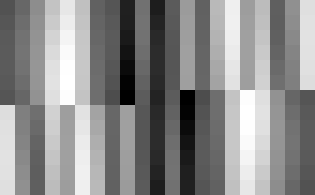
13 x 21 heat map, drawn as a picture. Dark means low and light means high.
A half turn leaves it unchanged. No overall slope runs across the table. The grain runs up and down. The centre is the ninth with the lowest average.
